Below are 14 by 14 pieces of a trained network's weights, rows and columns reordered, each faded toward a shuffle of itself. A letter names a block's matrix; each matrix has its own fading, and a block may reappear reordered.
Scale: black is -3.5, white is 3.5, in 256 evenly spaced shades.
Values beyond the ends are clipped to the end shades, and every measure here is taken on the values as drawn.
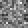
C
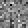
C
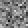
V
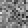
V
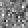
C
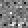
C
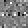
C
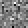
C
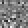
C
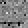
V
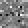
C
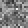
V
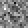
V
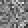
V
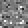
C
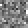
C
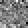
V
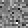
V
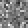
V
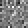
C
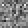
V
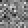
V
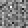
V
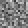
V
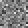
C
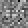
C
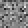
V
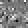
C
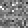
C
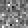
C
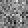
V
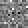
C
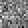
V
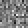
C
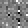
C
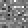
C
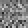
C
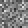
V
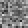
V
